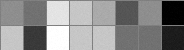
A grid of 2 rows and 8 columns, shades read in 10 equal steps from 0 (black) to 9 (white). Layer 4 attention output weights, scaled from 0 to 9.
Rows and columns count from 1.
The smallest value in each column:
5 2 8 7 6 3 4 0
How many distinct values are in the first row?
7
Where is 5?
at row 1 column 1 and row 1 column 7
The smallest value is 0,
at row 1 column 8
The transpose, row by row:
5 7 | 4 2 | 8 9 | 7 7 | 6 7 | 3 4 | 5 4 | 0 1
